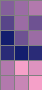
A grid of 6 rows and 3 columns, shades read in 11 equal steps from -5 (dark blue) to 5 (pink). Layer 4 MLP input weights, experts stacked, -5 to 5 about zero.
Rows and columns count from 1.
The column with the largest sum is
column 3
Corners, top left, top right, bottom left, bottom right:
0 2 2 5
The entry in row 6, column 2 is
3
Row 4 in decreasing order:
-4 -4 -5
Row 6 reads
2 3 5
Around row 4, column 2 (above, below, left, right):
-1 5 -4 -4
